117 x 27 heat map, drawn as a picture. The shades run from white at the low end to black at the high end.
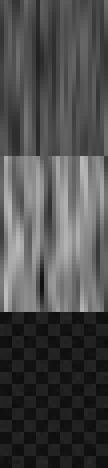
It is made of 3 by 1 panels. Panel 1,1: high, streaked downward. Panel 2,1: middling, streaked downward, strong in contrast. Panel 3,1: very high, checkered, faint in contrast.
